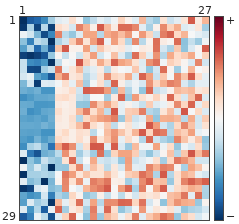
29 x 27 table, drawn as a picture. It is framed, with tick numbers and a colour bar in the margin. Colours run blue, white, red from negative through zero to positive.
Calmest part: middle left. Stripes: none. Odd patch: calmer, in the middle left. Seam: vertical, 20% of the way across, the right part higher.
